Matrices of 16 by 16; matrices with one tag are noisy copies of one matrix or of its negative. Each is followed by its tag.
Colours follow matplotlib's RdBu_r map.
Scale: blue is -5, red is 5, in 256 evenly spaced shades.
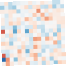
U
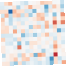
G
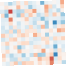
G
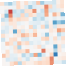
G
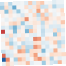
U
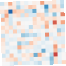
G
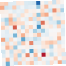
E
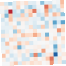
G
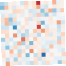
E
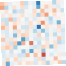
E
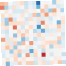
E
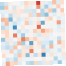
E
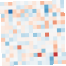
G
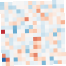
U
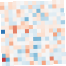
U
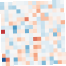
U
